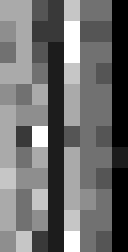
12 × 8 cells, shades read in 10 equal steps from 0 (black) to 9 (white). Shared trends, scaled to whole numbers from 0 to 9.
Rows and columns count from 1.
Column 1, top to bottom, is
6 5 4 6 5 6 6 6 7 6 6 5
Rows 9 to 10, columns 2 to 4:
5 5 1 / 4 7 1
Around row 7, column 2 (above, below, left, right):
5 4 6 9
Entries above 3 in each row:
5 3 5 5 6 6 3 6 5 6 6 4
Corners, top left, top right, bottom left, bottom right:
6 0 5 0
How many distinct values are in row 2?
6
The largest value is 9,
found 4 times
